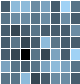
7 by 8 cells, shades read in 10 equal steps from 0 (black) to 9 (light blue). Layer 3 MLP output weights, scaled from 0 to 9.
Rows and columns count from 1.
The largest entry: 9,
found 2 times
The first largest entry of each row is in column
7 2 8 5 8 6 3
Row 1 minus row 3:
0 5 4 1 3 0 5 -1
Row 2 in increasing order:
4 4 5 5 6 6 6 6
